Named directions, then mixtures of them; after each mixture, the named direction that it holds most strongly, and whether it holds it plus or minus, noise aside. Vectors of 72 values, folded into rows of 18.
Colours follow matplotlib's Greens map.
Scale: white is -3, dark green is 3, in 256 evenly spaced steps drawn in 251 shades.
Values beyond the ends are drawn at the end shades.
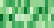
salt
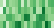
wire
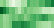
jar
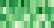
wire, minus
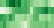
jar, minus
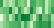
salt, minus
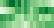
jar, minus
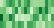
salt, plus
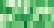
salt, minus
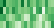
wire, minus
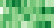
jar, minus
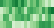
jar, minus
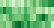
jar, plus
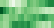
jar, plus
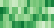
jar, plus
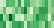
salt, plus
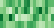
salt, plus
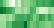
jar, plus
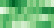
jar, minus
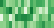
salt, minus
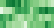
jar, minus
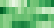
jar, plus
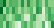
wire, minus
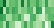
wire, minus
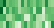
wire, minus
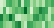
salt, plus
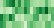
salt, plus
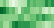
jar, plus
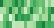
salt, minus
